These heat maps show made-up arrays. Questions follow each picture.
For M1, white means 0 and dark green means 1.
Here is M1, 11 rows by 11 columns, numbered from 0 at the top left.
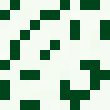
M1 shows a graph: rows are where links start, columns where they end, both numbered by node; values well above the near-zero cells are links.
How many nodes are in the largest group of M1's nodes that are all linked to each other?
4
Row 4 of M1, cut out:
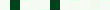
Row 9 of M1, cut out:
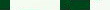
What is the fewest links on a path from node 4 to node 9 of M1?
3
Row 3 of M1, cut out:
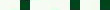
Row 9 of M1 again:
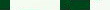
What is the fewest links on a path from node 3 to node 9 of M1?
2
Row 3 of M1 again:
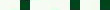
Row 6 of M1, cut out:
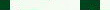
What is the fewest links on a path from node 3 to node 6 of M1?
3
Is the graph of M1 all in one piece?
yes
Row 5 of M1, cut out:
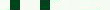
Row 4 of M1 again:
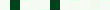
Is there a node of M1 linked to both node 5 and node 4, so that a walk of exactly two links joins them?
yes
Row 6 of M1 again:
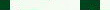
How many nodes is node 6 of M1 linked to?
3
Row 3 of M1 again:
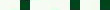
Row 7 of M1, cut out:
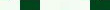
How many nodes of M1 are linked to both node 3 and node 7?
2
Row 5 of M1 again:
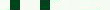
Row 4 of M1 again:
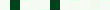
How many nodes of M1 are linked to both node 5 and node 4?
1
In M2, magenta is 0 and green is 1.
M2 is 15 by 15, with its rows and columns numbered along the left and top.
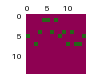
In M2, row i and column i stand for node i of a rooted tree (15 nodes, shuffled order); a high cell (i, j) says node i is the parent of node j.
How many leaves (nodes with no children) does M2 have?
11
